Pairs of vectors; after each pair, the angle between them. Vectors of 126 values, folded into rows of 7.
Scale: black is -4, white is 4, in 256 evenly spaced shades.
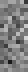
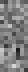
orthogonal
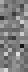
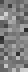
partly opposed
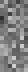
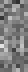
partly aligned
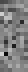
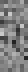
partly aligned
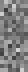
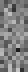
nearly opposite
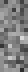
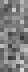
nearly opposite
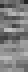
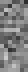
partly aligned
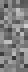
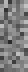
partly opposed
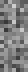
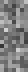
nearly opposite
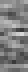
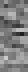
nearly opposite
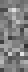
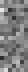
partly opposed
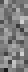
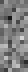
partly aligned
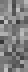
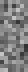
partly aligned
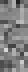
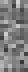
nearly opposite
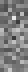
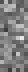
orthogonal
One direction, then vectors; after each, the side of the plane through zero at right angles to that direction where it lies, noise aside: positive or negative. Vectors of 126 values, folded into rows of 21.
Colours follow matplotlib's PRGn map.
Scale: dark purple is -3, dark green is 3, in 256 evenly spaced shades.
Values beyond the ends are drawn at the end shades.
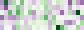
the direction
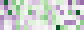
positive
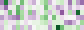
positive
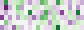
positive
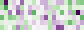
negative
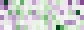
positive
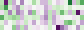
negative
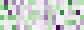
negative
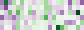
positive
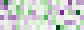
positive
